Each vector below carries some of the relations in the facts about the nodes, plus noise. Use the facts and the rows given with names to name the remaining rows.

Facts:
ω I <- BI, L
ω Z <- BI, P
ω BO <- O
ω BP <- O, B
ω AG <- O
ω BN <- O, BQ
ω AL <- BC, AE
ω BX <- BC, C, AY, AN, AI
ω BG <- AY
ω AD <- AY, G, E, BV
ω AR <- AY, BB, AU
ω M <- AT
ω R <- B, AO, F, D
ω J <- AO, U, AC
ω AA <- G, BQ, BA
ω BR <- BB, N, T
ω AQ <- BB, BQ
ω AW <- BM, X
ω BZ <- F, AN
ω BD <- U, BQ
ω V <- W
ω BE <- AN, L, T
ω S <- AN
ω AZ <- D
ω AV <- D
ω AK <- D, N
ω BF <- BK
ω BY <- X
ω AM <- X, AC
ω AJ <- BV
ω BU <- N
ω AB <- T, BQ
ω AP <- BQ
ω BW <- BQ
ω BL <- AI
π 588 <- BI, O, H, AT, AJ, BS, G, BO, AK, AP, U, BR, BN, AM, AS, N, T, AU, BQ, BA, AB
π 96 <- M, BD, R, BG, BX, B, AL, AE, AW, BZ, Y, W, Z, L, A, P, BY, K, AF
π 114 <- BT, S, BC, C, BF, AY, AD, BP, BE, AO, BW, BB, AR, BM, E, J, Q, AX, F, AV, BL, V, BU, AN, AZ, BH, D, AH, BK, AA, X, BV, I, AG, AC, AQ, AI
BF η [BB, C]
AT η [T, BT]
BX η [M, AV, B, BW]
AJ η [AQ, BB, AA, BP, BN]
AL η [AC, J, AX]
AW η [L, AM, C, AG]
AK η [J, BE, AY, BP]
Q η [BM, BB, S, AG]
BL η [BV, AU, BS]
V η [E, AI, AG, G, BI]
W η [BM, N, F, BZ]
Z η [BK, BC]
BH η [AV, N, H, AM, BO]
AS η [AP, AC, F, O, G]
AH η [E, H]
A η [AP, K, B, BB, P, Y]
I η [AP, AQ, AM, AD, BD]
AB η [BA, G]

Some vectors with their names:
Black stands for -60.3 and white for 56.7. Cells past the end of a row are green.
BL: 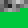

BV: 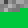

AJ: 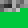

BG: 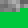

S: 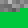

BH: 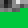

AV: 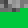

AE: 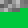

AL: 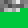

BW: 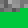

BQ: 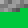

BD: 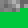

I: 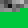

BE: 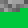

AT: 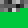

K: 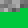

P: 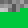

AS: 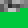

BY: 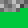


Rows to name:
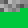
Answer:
J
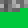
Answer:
AM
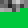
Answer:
Z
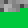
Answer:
AC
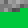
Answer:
BT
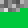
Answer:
BB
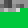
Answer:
A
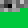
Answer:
BF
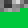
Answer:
BX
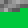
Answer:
BK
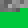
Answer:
N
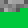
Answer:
AX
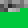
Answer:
AB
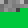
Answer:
AI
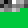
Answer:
W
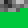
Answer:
AH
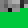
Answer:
M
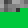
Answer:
H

